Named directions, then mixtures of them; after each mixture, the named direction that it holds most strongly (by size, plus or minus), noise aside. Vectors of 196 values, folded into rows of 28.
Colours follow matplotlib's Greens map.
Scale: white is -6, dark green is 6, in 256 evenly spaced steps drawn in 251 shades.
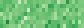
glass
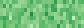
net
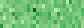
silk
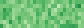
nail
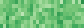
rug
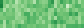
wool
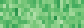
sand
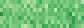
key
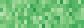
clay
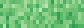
rug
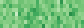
sand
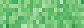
rug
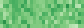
nail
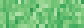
rug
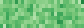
rug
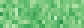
sand
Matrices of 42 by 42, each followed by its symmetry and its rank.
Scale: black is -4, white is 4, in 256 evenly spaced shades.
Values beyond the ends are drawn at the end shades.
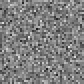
antisymmetric, full rank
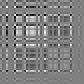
symmetric, rank one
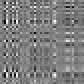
neither, rank two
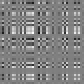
symmetric, rank one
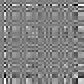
symmetric, rank two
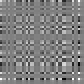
symmetric, rank one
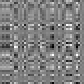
neither, rank two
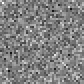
symmetric, full rank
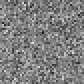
antisymmetric, full rank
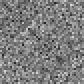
symmetric, full rank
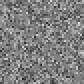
antisymmetric, full rank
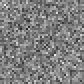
symmetric, full rank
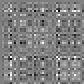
symmetric, rank two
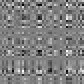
neither, rank two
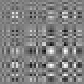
symmetric, rank two
